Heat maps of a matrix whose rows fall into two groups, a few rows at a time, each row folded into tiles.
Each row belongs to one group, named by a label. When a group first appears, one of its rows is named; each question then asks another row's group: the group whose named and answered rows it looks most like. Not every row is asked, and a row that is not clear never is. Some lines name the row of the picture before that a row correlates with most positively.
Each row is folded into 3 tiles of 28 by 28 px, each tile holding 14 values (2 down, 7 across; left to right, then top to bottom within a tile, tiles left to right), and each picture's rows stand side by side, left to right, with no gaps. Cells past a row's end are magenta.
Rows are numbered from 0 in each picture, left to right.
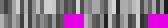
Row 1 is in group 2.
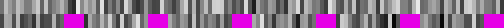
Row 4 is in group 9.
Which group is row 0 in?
9
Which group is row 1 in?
9
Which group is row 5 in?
2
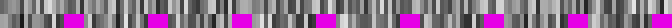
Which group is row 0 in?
2
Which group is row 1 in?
2
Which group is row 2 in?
9
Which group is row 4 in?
9
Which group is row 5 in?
9
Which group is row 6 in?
2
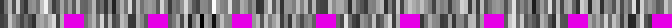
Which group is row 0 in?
9
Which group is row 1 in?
9
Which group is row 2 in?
9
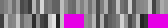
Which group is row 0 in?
9
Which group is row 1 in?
9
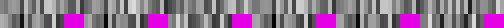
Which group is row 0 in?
2
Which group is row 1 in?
2
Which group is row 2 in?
9
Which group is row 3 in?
2
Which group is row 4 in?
2
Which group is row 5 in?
9
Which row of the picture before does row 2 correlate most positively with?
1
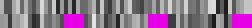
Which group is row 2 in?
9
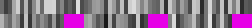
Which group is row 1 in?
2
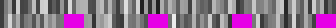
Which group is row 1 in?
2
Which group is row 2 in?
2
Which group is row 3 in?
2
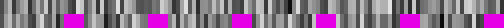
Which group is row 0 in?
9
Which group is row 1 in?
9
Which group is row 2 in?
2
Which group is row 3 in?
9
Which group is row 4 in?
2
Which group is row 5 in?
2
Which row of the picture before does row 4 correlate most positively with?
1
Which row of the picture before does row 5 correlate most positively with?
2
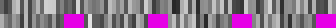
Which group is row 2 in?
2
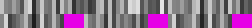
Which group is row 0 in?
2
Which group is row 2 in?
2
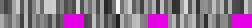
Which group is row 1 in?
9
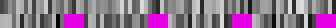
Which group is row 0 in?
9
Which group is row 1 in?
9
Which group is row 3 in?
2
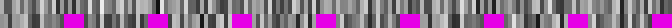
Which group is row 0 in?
2
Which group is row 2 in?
9
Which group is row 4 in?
2
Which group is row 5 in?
2
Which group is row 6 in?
9
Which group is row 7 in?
2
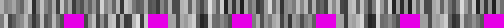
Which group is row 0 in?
2
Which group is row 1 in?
9
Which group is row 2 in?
2
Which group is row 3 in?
2
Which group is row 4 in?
2
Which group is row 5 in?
2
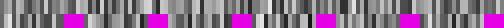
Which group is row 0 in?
9
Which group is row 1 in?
9
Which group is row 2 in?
2
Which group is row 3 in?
9
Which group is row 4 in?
2
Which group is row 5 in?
9
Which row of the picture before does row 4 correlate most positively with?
3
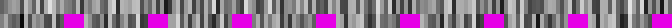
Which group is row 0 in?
2
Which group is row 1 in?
2
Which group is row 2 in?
9
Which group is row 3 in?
2
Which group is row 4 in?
2
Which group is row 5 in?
2
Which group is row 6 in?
9
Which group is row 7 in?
2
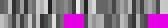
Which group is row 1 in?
9
